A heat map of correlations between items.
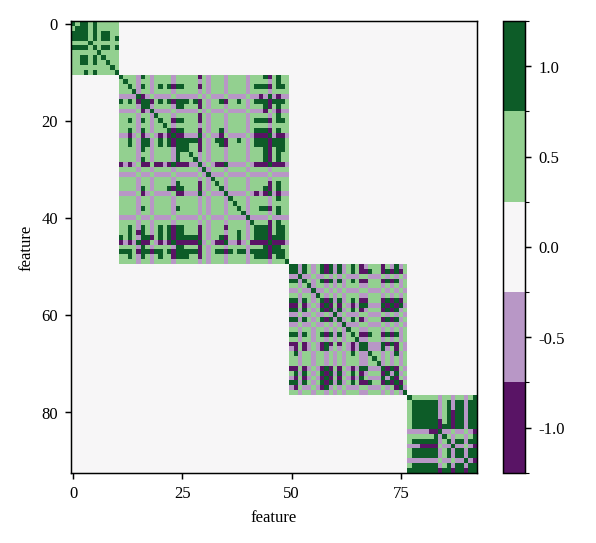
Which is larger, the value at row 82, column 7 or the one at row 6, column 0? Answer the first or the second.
the second
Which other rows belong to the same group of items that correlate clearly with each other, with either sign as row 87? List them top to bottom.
77, 78, 79, 80, 81, 82, 83, 84, 85, 86, 88, 89, 90, 91, 92
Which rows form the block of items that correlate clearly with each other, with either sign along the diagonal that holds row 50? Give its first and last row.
50 to 76
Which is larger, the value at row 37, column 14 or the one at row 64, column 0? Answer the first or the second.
the first
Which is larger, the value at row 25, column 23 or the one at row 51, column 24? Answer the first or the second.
the second
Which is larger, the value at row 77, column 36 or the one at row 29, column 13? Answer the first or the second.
the first
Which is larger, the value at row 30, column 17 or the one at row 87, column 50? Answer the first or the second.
the first
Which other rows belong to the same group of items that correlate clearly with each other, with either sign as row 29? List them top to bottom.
11, 12, 13, 14, 15, 16, 17, 18, 19, 20, 21, 22, 23, 24, 25, 26, 27, 28, 30, 31, 32, 33, 34, 35, 36, 37, 38, 39, 40, 41, 42, 43, 44, 45, 46, 47, 48, 49
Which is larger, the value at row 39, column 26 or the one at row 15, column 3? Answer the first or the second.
the first
